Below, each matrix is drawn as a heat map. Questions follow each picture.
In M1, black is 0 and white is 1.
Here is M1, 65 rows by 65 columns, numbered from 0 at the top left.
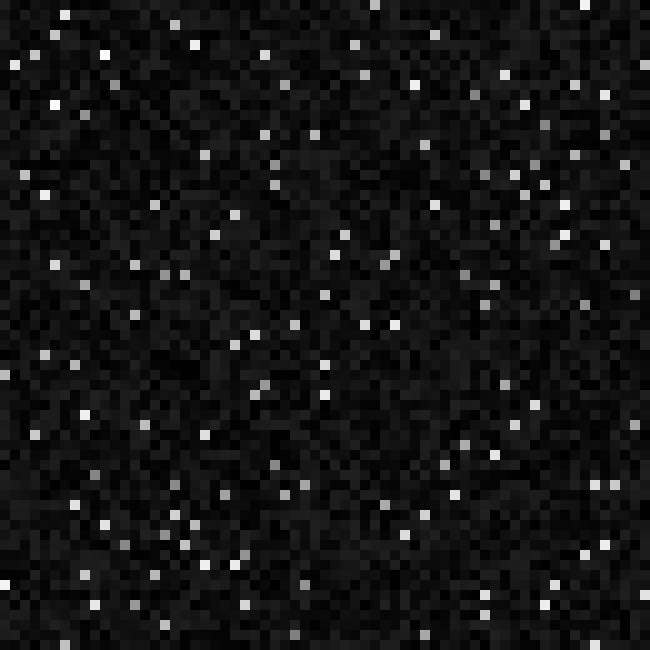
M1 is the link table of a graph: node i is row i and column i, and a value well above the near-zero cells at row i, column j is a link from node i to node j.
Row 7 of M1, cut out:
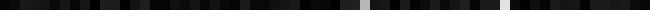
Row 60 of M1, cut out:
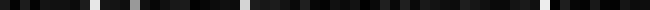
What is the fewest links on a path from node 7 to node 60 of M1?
5
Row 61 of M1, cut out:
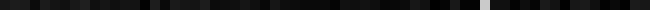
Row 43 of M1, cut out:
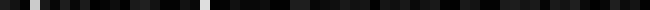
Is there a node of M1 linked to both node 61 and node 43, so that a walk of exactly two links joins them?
no
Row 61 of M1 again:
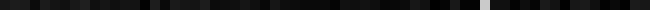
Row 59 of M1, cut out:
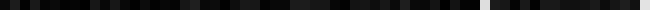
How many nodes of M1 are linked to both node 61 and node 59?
1
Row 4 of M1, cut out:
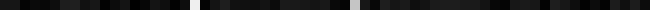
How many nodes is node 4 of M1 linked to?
2
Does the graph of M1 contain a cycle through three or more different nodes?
yes
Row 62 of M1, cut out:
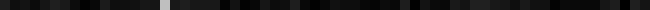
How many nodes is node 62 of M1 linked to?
1
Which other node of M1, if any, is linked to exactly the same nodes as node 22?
node 45
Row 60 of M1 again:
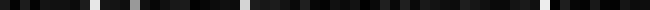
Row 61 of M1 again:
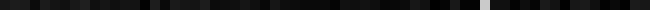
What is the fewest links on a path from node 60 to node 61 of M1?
6
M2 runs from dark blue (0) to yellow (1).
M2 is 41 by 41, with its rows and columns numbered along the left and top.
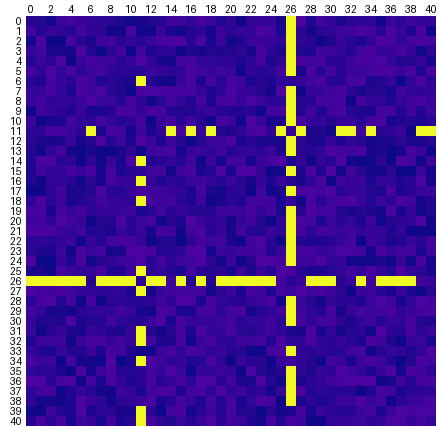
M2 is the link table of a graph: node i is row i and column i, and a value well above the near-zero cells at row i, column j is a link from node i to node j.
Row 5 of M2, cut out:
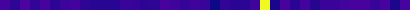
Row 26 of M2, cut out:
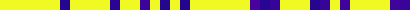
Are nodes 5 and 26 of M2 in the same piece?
yes
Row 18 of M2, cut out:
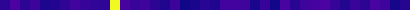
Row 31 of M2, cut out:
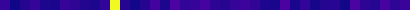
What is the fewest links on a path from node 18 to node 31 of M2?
2
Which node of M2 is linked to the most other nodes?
node 26
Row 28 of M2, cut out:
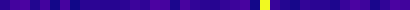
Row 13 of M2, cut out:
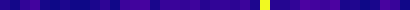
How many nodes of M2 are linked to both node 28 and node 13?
1
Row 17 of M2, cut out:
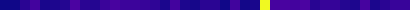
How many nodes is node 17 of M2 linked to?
1
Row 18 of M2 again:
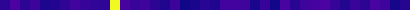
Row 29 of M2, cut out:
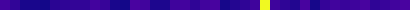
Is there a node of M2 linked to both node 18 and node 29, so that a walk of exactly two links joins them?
no
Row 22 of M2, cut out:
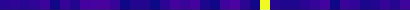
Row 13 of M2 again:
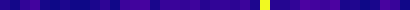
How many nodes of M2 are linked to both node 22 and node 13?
1
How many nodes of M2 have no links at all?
0
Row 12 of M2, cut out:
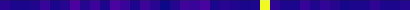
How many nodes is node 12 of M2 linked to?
1
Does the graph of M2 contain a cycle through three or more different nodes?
no
